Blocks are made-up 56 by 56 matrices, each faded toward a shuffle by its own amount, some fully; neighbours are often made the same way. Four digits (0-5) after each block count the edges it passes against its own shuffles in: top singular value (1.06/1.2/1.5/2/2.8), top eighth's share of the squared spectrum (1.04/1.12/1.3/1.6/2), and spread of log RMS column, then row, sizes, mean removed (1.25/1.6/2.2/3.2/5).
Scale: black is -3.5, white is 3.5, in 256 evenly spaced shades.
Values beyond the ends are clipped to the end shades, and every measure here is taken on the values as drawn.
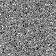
0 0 0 0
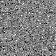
0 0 0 1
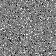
1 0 0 0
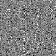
3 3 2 2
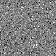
3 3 1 0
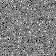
0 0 0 0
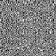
4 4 2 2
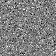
1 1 0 0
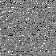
3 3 0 2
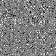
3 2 1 0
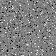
1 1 0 0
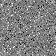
1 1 0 0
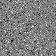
1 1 0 0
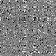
4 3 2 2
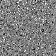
2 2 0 0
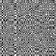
5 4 3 3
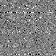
3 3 0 2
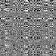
4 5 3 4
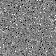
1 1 0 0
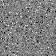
0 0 0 0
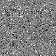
3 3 1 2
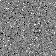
0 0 0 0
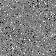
0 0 0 0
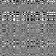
4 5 3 4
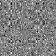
4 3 2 1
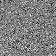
1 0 0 0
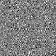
3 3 1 1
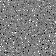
0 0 0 0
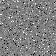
0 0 0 0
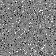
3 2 0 0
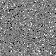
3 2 0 0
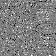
2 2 0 0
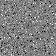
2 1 0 0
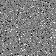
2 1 0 0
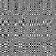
5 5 3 3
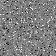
2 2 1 0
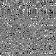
4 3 2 2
